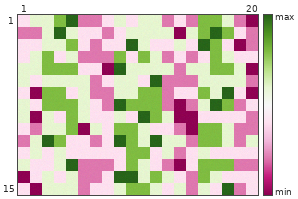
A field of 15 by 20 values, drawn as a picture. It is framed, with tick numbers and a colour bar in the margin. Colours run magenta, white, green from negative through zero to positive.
Slope: none. Stripes: upright, repeating 3 times. Seam: none.
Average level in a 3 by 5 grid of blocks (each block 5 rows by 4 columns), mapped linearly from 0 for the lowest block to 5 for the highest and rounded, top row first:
31422
22502
21522
